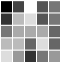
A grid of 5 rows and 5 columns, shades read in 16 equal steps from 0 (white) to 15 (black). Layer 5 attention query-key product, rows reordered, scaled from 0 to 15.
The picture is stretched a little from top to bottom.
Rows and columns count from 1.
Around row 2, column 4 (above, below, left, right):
10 5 2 8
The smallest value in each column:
2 4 0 2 6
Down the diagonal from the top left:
15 4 5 2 6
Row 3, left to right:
8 5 5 5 9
